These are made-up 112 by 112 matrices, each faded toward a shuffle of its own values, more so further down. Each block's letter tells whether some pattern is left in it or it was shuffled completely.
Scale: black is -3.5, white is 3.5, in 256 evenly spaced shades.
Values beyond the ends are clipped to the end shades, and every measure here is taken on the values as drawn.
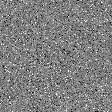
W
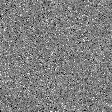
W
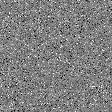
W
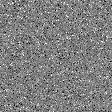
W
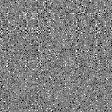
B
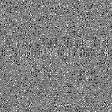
B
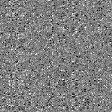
B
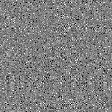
B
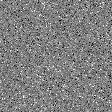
W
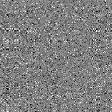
B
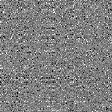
B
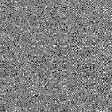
B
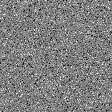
W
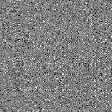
B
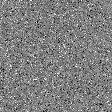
W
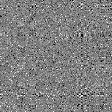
B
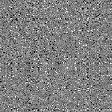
B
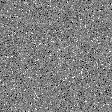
W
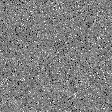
W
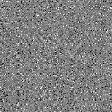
B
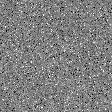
W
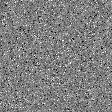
W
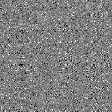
B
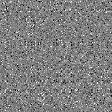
B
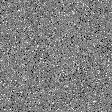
W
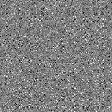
B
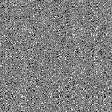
B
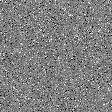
W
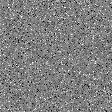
W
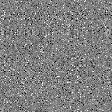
B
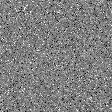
W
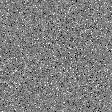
W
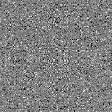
B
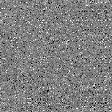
B
